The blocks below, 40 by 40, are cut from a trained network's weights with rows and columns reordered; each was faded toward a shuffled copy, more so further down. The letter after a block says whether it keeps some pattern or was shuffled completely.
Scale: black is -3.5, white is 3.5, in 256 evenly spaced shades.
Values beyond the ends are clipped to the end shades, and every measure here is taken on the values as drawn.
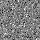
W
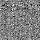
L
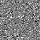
L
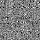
L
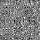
L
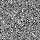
W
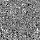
L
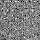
L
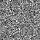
L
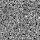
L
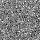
W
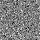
W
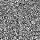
L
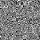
L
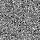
W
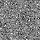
W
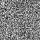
L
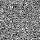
L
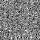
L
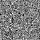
L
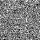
L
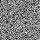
L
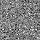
L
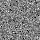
W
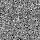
W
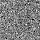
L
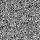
W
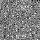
L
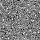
W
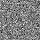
W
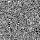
L
